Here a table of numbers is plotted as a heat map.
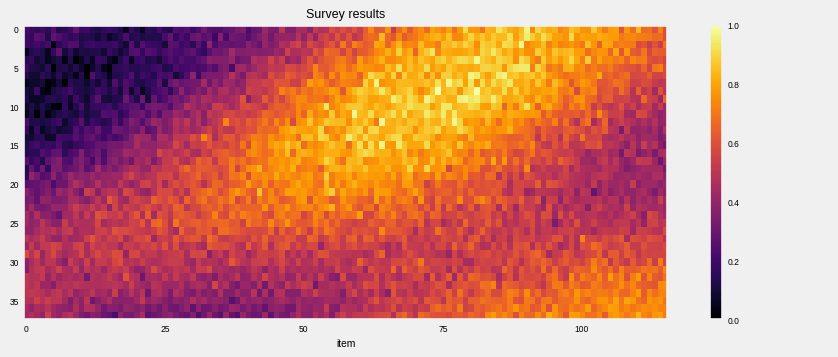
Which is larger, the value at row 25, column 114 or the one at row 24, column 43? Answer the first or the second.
the second
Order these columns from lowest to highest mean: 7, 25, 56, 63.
7, 25, 56, 63
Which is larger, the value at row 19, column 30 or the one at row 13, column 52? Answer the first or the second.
the second
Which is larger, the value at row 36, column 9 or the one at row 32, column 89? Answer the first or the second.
the second
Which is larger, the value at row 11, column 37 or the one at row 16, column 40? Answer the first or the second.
the second
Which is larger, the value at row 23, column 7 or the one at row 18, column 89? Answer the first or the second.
the second
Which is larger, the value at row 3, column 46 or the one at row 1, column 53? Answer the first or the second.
the second
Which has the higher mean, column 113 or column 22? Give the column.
113
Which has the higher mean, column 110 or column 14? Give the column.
110
